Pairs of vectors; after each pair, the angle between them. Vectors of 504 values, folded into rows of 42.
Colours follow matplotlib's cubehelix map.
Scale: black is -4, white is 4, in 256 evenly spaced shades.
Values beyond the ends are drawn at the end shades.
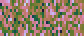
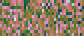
partly opposed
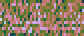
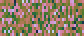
partly opposed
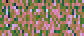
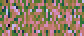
nearly parallel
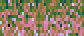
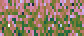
nearly opposite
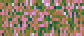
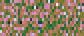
partly aligned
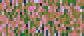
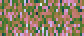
nearly opposite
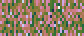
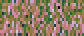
nearly opposite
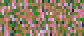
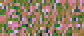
partly opposed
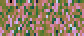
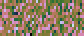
orthogonal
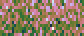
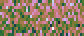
nearly parallel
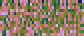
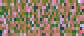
partly opposed
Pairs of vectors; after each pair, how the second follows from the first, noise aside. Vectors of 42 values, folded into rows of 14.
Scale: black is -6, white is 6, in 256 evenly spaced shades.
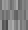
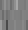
partly zeroed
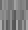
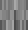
sign-scrambled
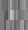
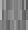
shuffled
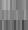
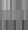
copied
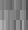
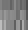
copied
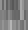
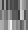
scaled up
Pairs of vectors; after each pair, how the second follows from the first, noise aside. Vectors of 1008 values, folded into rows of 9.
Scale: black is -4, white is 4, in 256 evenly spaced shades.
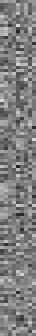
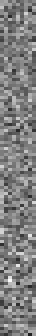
shuffled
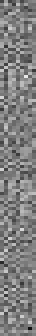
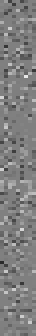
partly zeroed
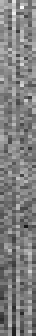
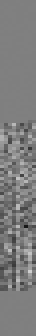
partly zeroed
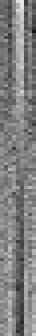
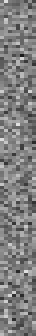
shuffled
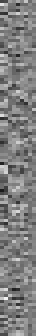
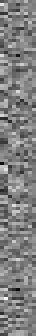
copied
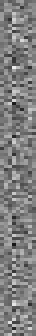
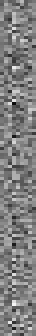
copied
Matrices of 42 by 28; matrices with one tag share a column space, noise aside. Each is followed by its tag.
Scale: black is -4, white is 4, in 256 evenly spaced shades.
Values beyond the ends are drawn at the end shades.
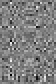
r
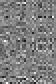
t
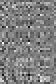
r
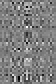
r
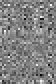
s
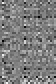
t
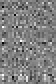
r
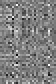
s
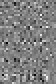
r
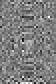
t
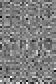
t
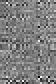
t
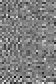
t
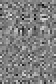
s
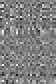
s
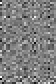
t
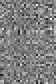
s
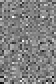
t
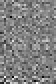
t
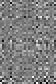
t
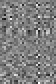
s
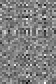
s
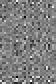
t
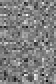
r
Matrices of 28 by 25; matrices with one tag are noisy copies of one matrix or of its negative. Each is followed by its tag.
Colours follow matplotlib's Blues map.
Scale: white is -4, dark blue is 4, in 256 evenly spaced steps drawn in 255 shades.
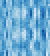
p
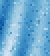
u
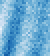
u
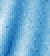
u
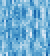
p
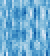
p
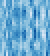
p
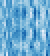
p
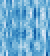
p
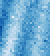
u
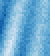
u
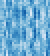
p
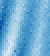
u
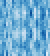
p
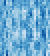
p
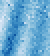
u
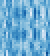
p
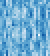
p
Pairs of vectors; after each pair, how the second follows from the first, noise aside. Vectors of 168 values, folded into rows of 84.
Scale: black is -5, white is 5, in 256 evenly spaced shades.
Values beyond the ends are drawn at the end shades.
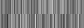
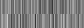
negated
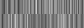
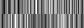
scaled up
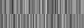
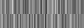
negated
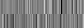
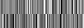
scaled up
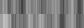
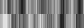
scaled up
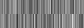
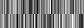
scaled up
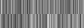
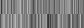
negated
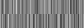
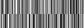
scaled up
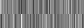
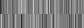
negated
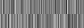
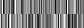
scaled up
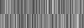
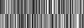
scaled up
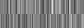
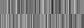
negated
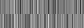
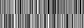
scaled up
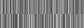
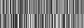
scaled up
